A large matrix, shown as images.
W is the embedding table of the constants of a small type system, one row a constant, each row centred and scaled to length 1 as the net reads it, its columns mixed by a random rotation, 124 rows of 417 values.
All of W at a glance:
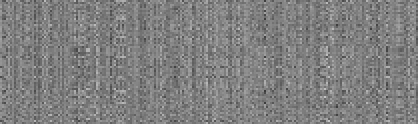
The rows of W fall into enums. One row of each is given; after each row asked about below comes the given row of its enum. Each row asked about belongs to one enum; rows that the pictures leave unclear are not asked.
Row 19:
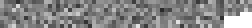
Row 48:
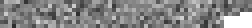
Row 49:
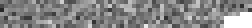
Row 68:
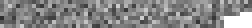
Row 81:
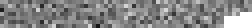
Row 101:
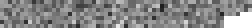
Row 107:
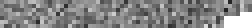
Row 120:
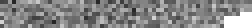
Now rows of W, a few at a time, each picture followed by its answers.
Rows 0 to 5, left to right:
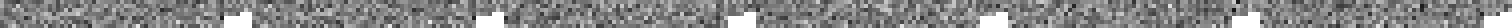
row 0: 19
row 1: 19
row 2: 68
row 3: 49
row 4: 107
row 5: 101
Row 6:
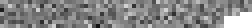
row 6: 81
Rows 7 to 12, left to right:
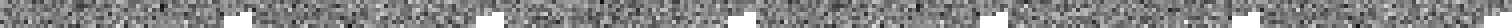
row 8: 81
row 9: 120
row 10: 101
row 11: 19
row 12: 81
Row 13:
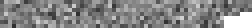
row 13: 48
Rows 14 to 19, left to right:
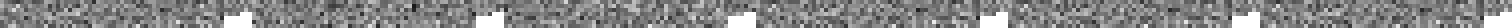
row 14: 19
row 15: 101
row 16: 49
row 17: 19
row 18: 19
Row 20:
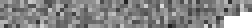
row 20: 107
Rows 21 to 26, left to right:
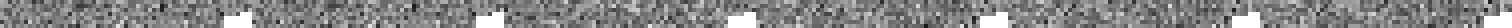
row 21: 101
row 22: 101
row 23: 49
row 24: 107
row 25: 107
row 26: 107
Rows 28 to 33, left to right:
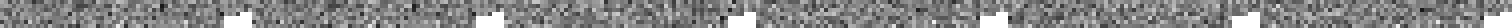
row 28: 101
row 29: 101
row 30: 107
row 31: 19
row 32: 68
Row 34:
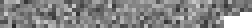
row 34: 48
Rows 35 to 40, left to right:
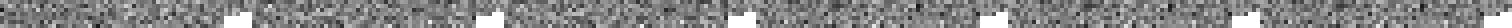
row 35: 81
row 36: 19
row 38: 101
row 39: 101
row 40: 101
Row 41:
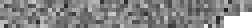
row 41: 107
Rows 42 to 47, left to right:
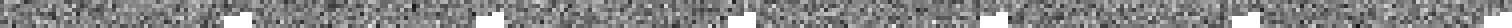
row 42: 48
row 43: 101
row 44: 107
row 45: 19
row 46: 68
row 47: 81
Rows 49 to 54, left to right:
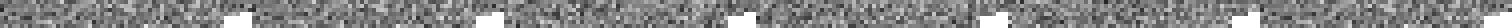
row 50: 49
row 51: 48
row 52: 68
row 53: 120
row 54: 49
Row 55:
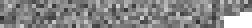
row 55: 68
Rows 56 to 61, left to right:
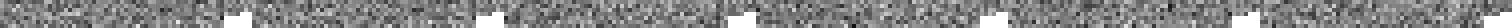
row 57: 19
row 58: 68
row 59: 81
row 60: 101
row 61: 48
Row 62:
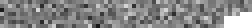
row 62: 81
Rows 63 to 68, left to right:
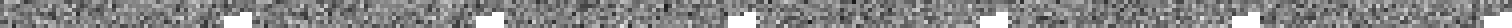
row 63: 48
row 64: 48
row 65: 101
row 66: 120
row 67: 120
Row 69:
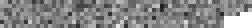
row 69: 101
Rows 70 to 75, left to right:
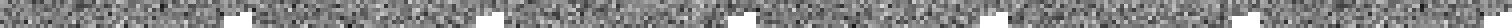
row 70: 101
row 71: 81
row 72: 48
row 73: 81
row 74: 68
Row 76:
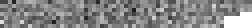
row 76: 120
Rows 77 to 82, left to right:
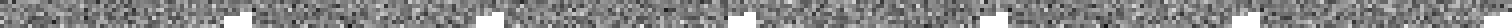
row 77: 120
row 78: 81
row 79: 19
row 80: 107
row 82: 49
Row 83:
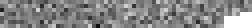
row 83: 81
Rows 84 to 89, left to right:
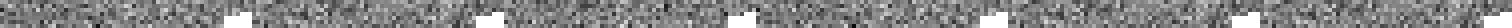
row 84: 81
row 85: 48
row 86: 101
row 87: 81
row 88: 48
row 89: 48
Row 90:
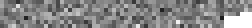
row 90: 19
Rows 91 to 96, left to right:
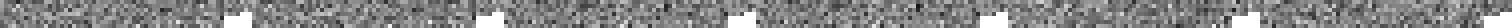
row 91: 19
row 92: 19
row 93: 101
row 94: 101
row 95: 107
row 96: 48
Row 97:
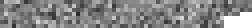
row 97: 48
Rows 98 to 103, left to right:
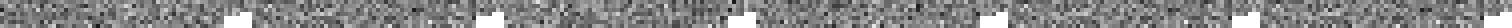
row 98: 81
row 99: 19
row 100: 107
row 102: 19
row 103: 19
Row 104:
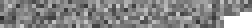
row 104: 68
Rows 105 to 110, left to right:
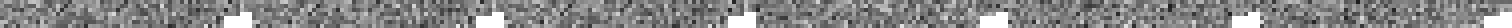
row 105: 107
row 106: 107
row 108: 49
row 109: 101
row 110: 120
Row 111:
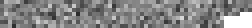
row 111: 48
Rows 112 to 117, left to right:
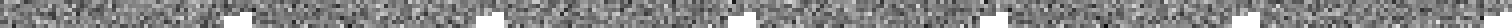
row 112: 48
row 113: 81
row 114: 107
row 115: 107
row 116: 81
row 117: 19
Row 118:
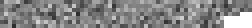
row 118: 48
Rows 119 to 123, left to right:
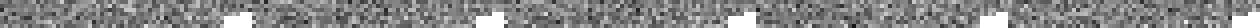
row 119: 49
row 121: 120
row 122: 81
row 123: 19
